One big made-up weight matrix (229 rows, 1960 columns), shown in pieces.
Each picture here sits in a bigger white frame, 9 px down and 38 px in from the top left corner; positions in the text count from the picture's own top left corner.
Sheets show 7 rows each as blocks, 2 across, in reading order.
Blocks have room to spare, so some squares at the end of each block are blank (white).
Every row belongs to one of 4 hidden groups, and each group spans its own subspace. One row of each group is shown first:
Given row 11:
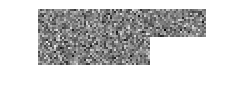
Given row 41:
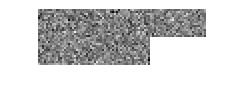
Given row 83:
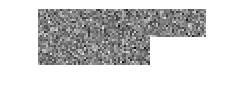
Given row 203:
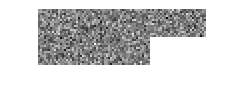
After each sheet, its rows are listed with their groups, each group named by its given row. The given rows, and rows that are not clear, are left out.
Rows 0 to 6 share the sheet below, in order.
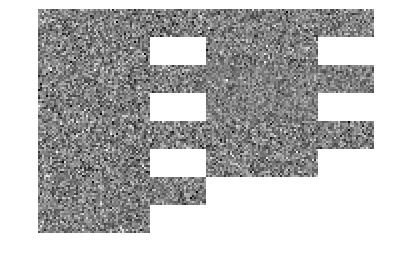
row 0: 11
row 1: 41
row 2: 41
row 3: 11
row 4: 11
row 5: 83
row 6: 203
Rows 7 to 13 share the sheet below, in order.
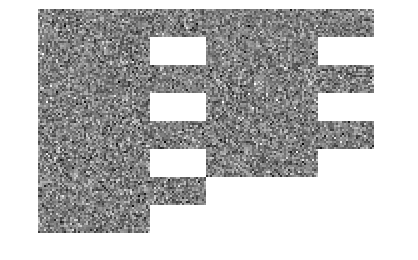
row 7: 203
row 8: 11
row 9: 83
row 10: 11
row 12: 83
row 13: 41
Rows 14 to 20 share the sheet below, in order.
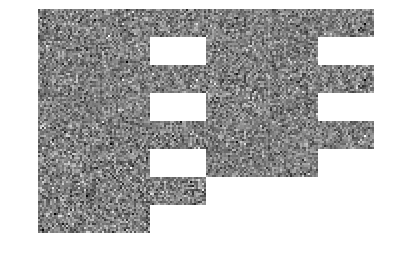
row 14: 203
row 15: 203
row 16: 203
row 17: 203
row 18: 83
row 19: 203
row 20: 11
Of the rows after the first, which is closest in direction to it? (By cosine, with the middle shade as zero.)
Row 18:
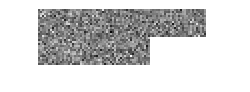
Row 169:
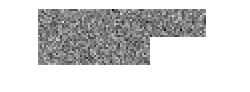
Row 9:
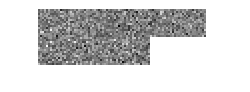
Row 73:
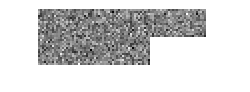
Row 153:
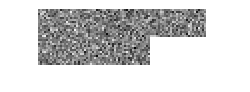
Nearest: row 153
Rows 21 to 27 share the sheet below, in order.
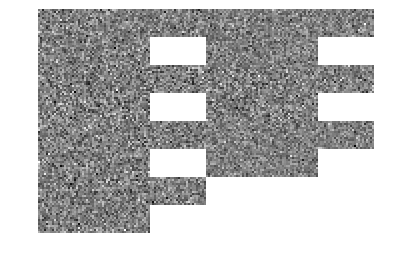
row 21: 203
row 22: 203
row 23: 11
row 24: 83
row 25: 41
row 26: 83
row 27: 41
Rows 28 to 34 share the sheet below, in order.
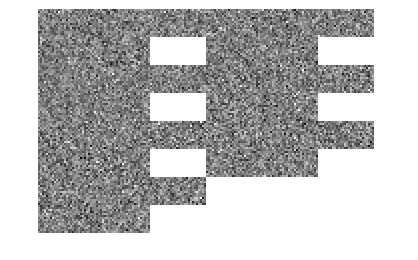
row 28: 203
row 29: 83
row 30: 11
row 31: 11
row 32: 11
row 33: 11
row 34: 203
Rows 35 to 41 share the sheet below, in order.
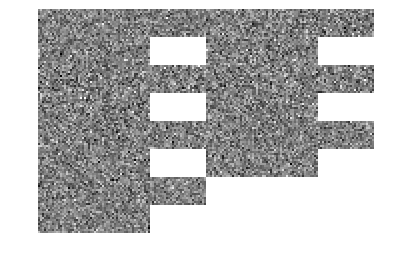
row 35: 41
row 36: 41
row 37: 203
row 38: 83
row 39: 83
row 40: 11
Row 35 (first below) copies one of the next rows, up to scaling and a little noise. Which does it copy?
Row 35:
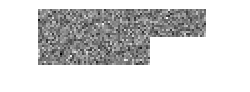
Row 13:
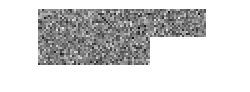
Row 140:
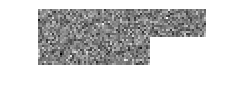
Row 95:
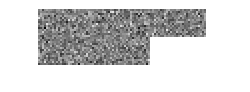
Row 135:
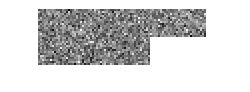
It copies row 140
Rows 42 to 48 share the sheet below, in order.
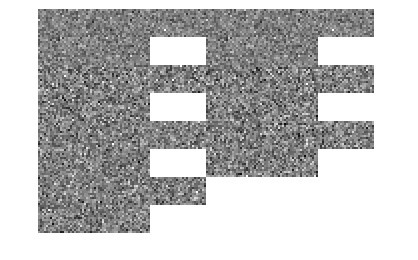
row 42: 11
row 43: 11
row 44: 83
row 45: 41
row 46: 203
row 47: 41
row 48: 203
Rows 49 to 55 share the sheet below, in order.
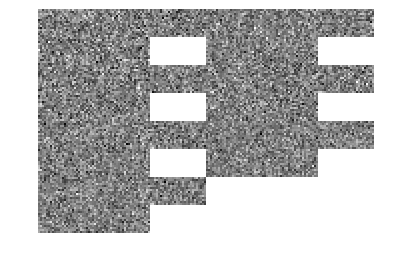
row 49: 41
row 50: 11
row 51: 41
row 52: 83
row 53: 11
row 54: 11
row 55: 11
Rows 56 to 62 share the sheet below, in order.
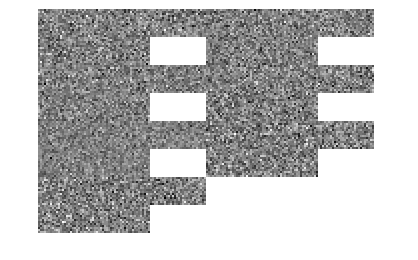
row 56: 11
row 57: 11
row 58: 41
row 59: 11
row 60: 11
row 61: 41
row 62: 11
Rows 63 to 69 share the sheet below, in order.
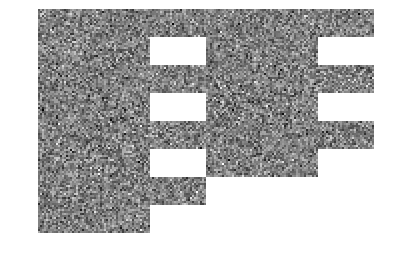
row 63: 83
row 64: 11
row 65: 203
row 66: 11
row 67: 203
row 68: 41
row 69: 203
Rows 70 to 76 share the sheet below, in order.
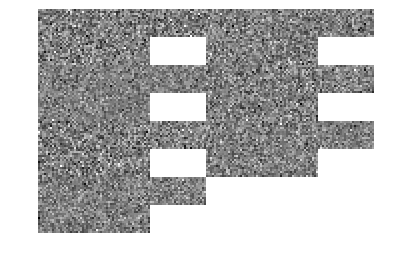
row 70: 41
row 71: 203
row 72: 203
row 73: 41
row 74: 41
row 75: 41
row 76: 41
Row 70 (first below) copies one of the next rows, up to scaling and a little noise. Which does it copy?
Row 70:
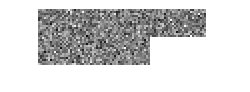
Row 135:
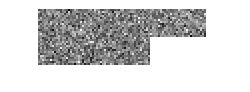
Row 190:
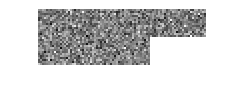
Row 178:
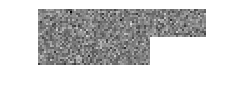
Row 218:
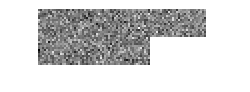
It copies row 190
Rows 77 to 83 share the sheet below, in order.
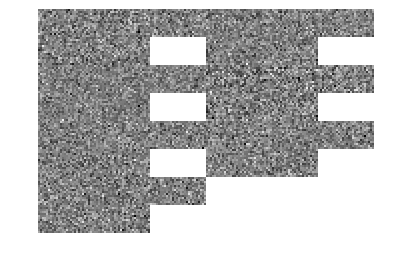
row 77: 41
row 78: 41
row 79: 203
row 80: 41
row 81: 83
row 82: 203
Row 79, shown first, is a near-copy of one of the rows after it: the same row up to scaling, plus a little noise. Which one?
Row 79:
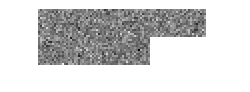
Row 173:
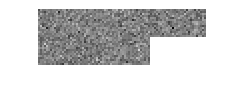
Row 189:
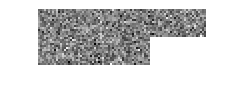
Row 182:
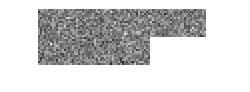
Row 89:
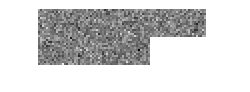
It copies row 89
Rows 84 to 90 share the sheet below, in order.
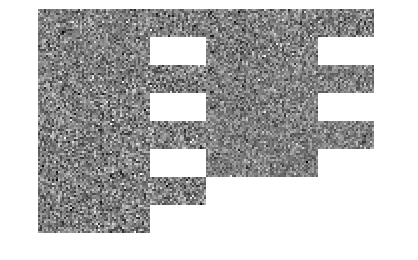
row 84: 11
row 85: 83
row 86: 11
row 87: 83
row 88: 203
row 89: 203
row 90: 203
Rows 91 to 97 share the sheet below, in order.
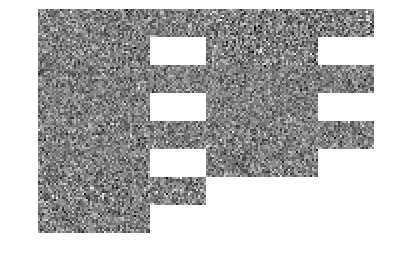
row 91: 83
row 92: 11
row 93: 41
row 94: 203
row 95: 41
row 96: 83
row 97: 83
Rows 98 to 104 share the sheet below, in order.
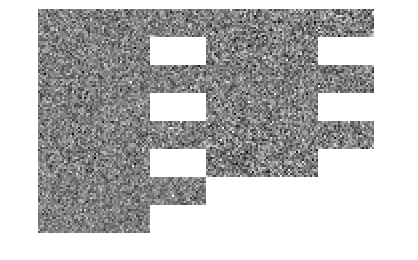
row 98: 83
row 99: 11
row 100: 203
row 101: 11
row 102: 11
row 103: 83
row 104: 203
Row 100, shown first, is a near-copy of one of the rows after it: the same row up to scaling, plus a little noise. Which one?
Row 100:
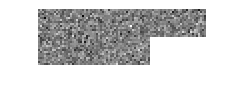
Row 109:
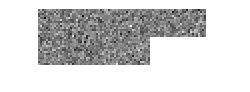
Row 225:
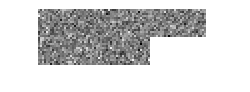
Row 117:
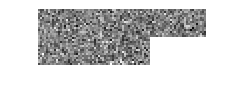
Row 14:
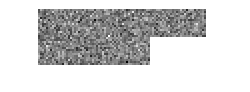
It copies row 109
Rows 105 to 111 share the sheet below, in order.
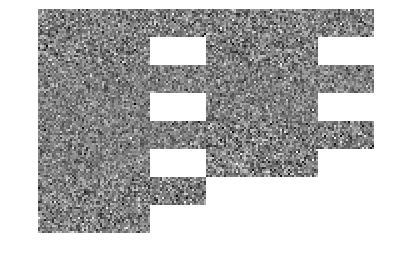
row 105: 83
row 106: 83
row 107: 83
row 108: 11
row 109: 203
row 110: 83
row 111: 41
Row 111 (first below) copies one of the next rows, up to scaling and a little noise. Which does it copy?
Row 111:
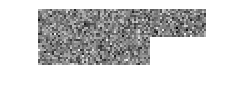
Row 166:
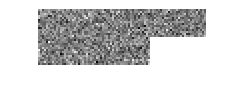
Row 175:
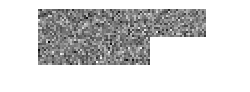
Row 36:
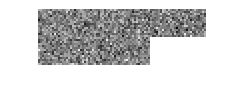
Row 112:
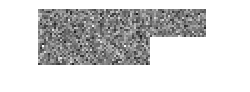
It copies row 36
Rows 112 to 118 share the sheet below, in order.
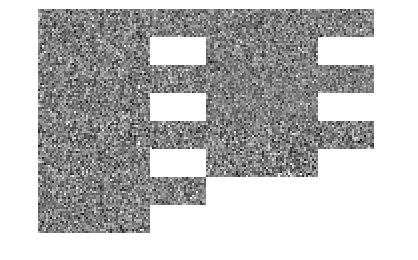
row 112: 41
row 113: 11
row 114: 41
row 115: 41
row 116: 41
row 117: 203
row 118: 203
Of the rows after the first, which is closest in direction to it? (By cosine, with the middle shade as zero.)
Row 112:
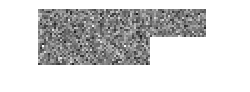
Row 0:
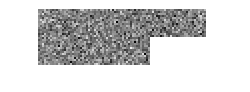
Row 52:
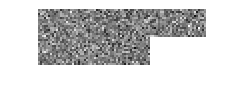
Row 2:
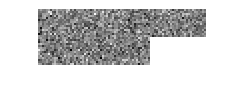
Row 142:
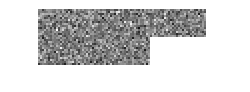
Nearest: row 142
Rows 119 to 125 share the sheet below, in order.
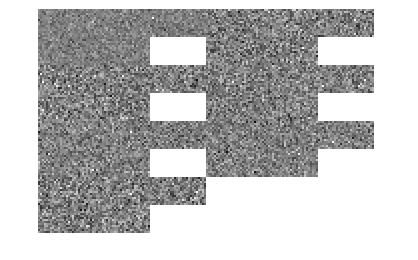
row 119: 11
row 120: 83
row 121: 203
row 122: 203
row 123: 41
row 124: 11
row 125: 203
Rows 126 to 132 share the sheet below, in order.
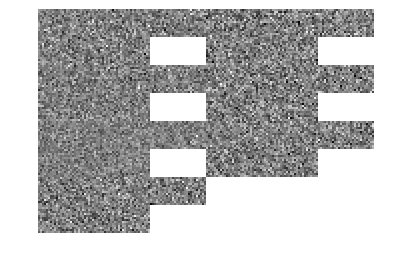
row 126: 11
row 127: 41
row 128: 41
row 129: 83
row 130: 203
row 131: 11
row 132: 83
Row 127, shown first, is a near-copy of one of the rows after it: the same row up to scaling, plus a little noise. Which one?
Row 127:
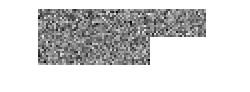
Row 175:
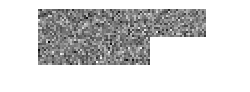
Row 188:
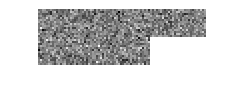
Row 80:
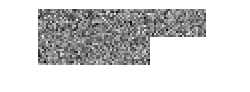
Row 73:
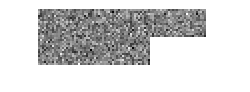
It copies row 80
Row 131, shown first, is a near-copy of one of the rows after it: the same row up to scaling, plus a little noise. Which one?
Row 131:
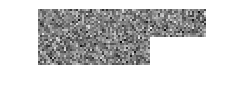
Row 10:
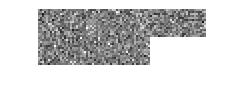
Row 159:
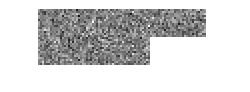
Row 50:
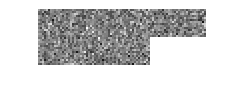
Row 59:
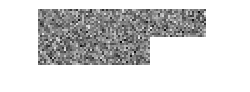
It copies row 59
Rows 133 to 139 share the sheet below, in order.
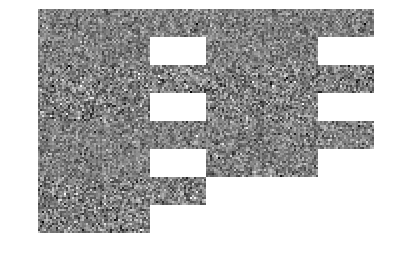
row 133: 203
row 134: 203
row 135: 41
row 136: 83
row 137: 203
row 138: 11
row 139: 203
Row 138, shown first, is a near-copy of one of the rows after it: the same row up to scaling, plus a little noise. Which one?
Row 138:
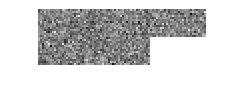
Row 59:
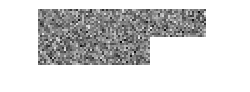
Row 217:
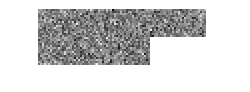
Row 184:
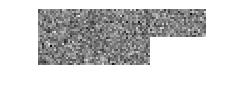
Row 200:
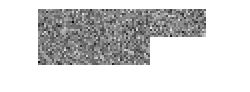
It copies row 184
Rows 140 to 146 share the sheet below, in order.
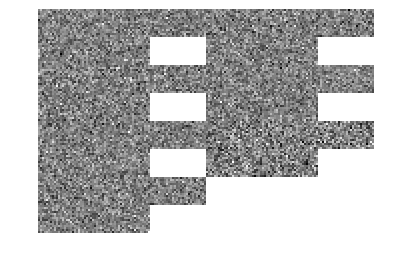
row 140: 41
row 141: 83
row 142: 41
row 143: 41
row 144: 41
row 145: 11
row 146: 83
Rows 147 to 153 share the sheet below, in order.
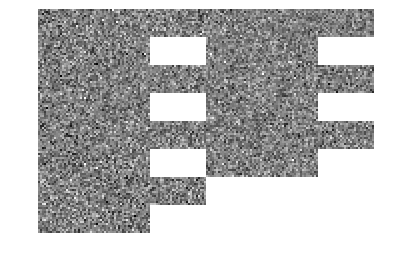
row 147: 11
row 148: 203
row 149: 203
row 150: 11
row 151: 83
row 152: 41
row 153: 83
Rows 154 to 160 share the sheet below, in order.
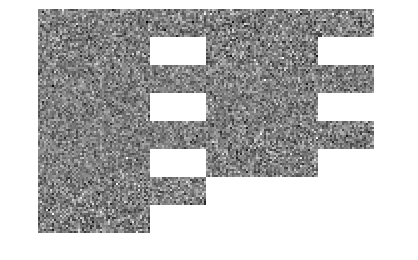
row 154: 11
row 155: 11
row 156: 41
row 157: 41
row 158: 203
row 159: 11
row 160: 41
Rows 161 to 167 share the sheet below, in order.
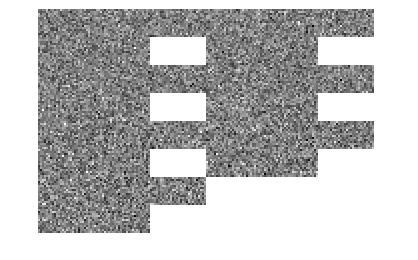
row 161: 83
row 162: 41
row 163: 203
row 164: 83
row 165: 11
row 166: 41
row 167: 83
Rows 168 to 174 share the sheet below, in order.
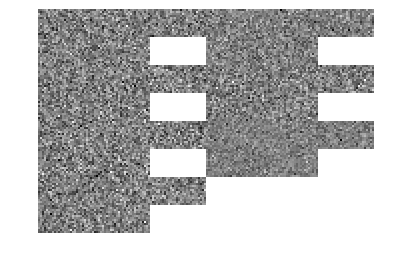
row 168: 83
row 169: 11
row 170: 11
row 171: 203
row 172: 11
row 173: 203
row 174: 11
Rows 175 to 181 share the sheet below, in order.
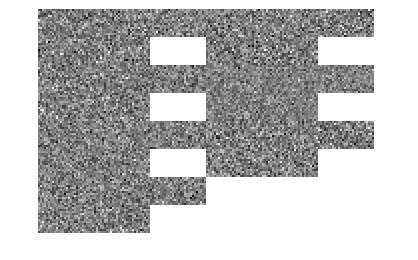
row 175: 41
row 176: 11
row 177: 203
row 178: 41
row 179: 83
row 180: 11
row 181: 203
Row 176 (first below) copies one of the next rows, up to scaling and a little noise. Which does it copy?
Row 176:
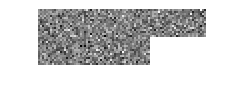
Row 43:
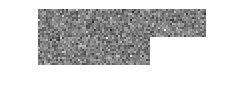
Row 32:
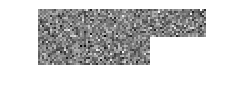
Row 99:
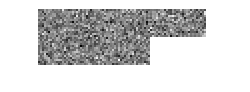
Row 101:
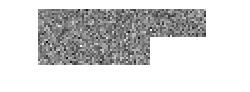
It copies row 32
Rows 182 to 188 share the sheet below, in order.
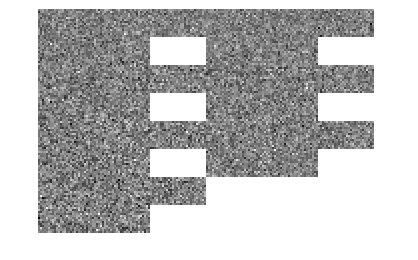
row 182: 203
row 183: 11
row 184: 11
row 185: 41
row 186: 83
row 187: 11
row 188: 41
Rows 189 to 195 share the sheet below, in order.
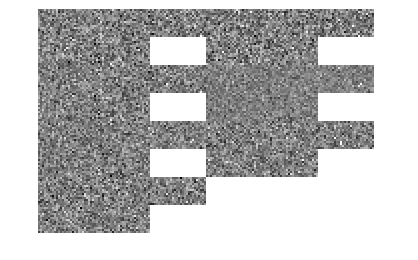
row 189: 203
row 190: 41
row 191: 203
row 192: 203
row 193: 203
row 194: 83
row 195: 83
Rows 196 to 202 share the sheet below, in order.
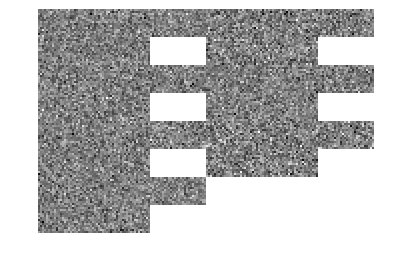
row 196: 41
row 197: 41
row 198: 203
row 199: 41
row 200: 11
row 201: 83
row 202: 203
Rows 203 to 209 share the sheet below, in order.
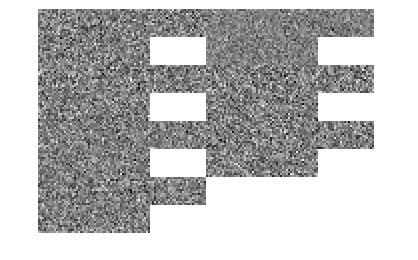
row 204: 11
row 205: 41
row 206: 83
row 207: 83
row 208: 83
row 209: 41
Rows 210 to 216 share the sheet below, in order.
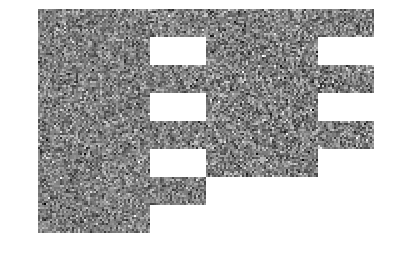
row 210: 11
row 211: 83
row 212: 203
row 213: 11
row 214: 203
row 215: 83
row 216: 83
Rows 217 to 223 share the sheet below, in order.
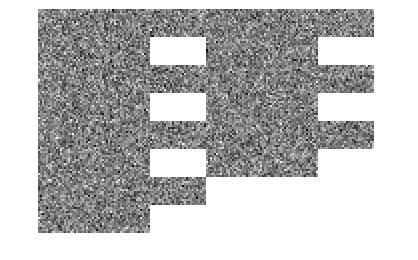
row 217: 11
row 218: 41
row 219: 11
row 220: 11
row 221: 11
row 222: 41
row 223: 41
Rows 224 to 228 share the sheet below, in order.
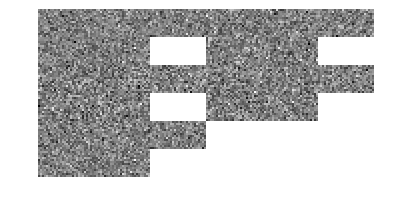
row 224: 83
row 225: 203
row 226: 41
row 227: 41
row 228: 83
